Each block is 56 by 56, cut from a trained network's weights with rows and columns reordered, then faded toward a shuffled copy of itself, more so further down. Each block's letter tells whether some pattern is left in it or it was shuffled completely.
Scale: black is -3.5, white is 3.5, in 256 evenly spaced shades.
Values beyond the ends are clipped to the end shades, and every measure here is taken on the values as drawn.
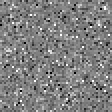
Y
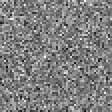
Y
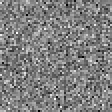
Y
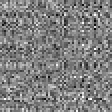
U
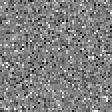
Y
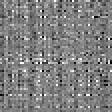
U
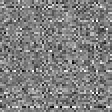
U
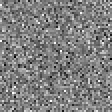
Y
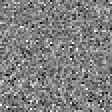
Y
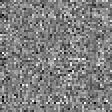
U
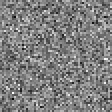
Y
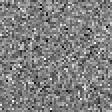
Y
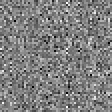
U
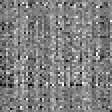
U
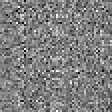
U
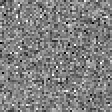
Y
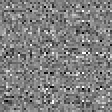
U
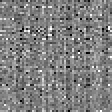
U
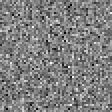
Y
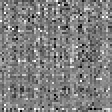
U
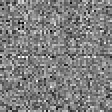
U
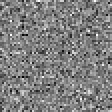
U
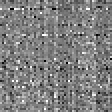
U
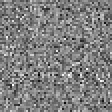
U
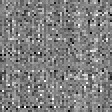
U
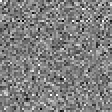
U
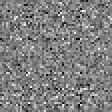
U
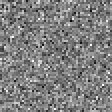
Y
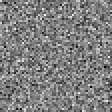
Y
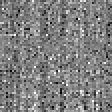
U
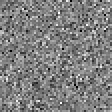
Y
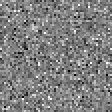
Y
